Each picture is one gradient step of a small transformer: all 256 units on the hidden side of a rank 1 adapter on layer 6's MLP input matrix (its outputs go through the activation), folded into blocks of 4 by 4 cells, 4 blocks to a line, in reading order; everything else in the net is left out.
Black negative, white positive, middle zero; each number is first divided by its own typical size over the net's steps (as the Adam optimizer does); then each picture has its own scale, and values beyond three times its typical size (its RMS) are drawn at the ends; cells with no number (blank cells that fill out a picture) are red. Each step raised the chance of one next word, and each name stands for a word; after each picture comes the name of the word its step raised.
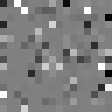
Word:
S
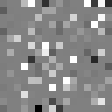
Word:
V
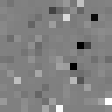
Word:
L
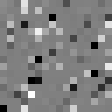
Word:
S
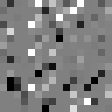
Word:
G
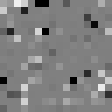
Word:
G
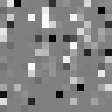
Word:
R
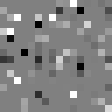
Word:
L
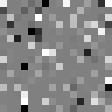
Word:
R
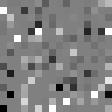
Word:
G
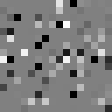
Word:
V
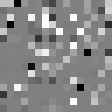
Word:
R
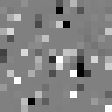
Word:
G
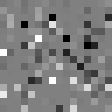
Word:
S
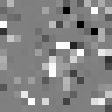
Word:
V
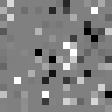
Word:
G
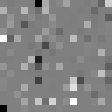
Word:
L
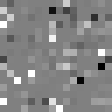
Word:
L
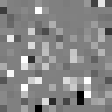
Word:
V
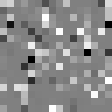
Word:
R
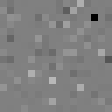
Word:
L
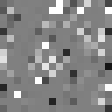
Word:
V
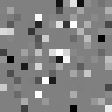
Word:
R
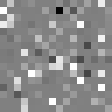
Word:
G
